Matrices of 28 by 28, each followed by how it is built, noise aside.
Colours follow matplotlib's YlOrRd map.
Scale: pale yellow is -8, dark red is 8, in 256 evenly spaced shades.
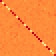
diagonal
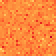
noise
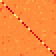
diagonal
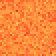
noise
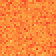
noise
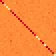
diagonal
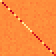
diagonal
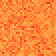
noise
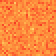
noise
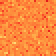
noise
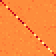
diagonal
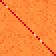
diagonal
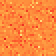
noise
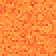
noise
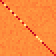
diagonal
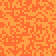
noise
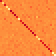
diagonal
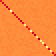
diagonal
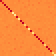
diagonal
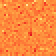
noise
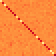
diagonal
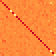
diagonal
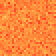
noise
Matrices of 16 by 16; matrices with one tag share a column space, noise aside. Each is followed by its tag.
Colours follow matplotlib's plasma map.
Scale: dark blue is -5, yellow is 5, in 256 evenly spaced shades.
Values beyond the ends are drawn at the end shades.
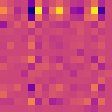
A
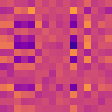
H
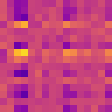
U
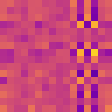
U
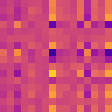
U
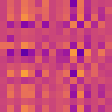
U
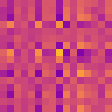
U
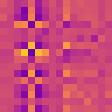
U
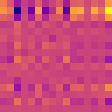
A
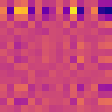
A
